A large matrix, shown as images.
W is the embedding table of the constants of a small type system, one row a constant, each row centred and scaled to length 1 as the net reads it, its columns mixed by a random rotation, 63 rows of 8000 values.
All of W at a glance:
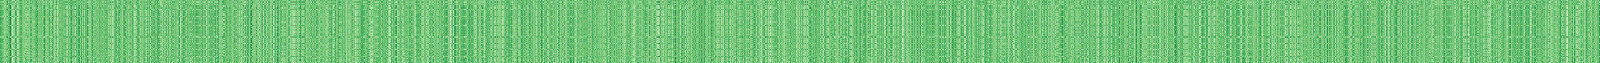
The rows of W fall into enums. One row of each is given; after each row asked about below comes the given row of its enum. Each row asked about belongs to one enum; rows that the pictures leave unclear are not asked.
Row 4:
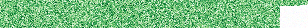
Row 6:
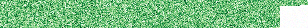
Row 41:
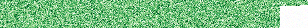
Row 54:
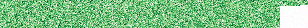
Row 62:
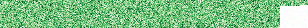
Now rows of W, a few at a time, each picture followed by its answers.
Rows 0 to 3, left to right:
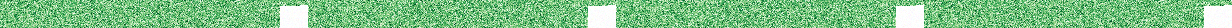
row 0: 41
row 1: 4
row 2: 4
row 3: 41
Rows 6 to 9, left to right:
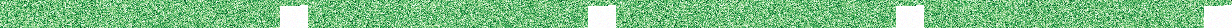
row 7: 54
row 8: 54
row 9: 4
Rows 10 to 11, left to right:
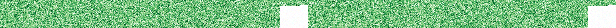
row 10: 41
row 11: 6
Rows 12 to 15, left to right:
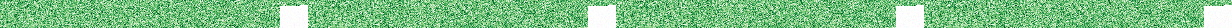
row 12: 41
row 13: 6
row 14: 6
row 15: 6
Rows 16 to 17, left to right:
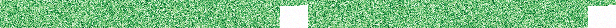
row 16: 4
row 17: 6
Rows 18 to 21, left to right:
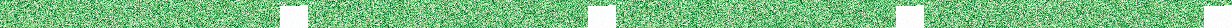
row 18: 41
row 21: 54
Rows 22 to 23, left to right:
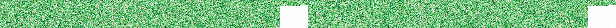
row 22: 54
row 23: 6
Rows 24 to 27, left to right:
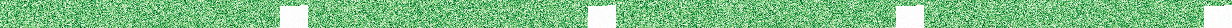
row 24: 6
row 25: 4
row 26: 6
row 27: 54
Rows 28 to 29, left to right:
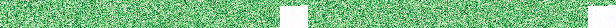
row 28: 6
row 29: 41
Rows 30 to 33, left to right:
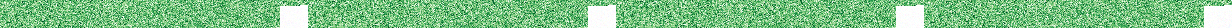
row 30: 54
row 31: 6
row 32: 6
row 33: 54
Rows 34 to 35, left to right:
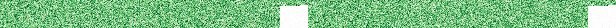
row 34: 41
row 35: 54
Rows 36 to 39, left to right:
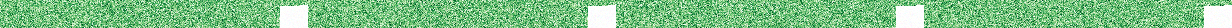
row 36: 4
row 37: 4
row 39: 41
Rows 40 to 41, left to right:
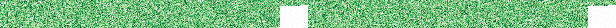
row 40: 6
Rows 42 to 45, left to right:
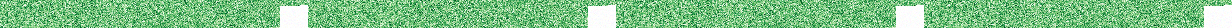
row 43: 4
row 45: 6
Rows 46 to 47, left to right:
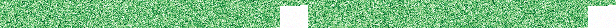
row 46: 54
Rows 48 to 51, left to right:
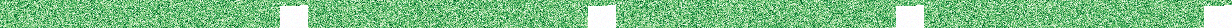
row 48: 41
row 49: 4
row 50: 6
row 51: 54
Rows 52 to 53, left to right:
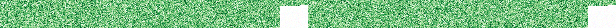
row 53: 62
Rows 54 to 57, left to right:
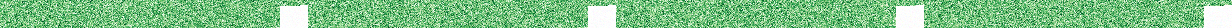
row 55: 6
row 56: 4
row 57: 41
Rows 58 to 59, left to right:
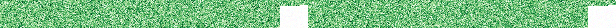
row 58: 62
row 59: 54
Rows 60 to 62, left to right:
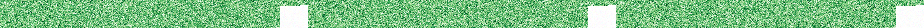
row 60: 54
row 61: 41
